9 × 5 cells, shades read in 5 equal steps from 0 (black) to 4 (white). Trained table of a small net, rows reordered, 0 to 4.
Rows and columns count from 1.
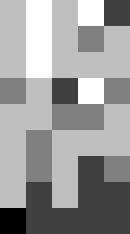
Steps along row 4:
up down up down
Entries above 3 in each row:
2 1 1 1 0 0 0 0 0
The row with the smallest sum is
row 9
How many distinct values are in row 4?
4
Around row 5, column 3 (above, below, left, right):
1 3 3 2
